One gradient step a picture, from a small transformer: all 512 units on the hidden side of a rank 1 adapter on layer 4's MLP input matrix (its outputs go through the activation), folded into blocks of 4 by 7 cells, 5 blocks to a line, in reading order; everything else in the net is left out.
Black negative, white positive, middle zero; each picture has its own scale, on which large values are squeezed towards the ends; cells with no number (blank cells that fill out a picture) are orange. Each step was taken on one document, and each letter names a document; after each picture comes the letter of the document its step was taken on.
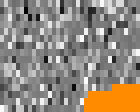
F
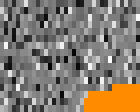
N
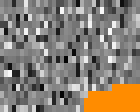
N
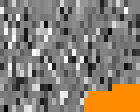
F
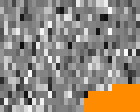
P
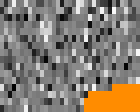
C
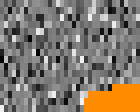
N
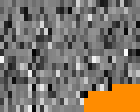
P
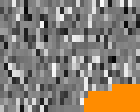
F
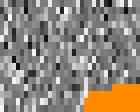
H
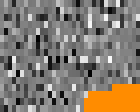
F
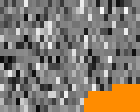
N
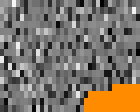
P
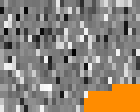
F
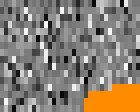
N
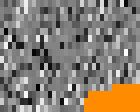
P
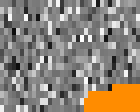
H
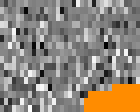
P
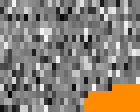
C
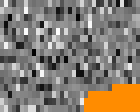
F
